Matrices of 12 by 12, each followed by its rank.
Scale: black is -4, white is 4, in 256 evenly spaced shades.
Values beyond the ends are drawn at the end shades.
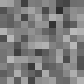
full rank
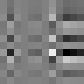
one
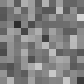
full rank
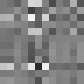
two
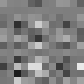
two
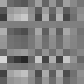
one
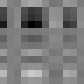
one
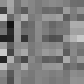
two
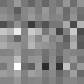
two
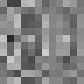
two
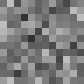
full rank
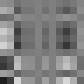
one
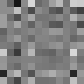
two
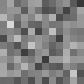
full rank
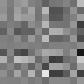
two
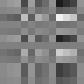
one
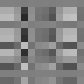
one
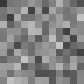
full rank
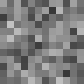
full rank
